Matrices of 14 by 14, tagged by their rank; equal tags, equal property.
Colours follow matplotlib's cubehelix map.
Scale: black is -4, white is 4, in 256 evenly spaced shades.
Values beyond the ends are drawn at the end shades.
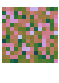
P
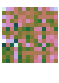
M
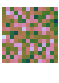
P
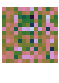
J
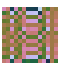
J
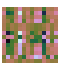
J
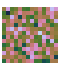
P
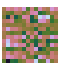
M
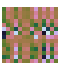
J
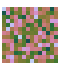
P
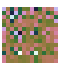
M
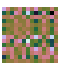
J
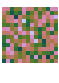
P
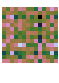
M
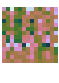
M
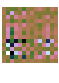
J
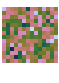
P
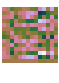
M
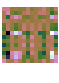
J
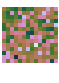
P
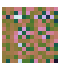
M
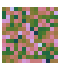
P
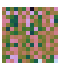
M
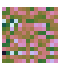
M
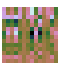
J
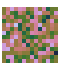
P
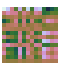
J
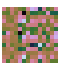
M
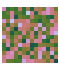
P
